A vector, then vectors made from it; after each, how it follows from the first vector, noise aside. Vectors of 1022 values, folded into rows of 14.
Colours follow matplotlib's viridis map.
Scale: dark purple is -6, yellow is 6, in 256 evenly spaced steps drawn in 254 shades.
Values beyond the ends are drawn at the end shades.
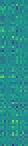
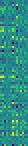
scaled up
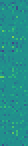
partly zeroed
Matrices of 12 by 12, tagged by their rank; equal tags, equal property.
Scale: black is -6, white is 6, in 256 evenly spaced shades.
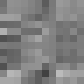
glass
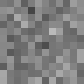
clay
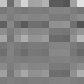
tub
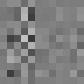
glass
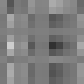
tub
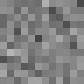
clay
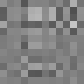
glass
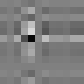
tub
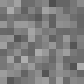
clay
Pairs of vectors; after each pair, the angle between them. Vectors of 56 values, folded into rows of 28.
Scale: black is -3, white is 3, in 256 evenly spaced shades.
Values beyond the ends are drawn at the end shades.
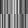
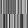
orthogonal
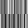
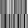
nearly parallel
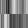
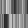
nearly opposite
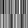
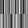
nearly parallel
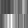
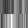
nearly parallel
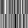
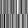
partly opposed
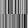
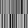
orthogonal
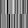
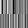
partly opposed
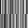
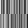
nearly opposite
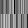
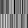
nearly parallel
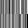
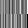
nearly parallel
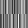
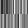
partly opposed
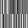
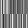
nearly parallel
